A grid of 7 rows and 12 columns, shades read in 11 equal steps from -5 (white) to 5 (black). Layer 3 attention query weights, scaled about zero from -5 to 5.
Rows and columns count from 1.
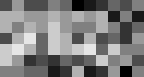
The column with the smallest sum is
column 2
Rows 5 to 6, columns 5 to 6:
-3 -2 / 3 1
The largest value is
5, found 2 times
